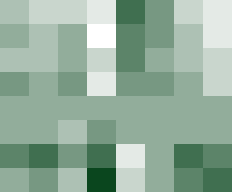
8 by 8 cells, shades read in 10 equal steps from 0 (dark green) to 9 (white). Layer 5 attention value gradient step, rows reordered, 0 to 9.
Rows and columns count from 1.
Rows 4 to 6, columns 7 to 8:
5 7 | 5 5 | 5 5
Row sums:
49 46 45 41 40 40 29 32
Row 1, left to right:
6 7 7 8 2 4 7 8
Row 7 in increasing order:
2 2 2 3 3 4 5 8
